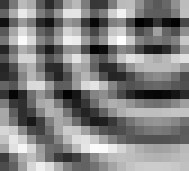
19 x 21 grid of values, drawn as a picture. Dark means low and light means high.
Rings: centred on the top right. Calmest part: bottom right. Slope: none.
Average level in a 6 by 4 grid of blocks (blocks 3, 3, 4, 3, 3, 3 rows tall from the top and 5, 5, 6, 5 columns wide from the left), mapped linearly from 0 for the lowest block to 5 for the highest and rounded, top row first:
2220 | 3321 | 2223 | 0021 | 2311 | 4255
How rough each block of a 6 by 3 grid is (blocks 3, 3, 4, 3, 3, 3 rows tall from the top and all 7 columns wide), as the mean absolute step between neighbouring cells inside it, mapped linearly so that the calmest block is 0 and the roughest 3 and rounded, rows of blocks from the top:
332
332
221
222
220
220
